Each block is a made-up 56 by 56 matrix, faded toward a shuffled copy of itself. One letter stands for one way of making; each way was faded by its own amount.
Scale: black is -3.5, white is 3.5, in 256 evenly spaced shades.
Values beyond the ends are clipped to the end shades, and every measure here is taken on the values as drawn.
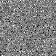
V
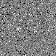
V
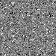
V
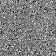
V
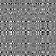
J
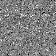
V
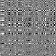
J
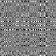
J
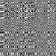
J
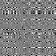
J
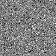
V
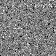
V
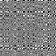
J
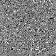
V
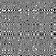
J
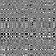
J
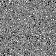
V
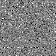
V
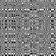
J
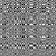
J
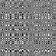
J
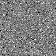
V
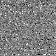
V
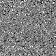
V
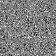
V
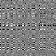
J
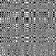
J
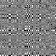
J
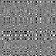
J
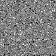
V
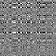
J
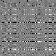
J
